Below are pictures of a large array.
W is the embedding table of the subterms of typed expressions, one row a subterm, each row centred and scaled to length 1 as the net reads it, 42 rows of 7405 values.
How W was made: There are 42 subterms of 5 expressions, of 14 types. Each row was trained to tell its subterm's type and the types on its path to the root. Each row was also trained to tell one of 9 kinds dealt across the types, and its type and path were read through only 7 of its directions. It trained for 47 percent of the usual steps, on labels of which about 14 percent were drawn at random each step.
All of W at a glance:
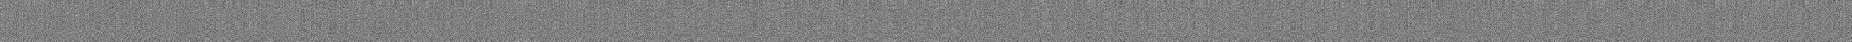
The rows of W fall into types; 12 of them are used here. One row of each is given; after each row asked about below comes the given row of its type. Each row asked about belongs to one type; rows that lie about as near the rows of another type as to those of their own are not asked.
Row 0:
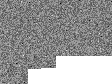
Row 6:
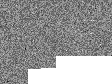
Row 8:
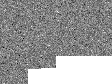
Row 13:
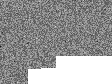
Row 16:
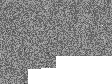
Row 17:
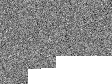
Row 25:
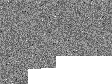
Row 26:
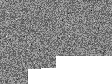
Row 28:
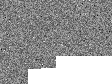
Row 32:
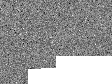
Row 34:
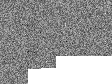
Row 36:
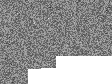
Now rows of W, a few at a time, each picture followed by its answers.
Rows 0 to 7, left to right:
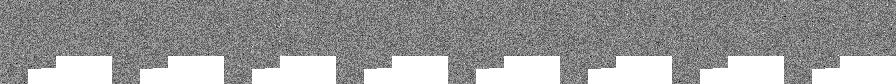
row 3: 26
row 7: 13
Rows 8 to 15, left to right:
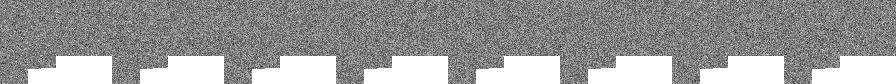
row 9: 32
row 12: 32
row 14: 16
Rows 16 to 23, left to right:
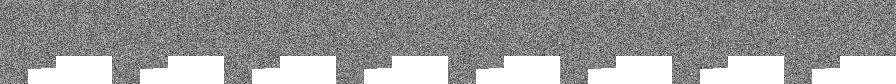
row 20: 6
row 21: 25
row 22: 28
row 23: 0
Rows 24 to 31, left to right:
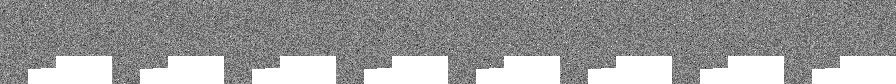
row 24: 26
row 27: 28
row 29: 25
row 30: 6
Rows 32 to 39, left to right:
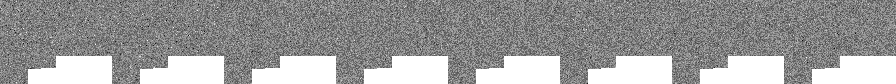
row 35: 0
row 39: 6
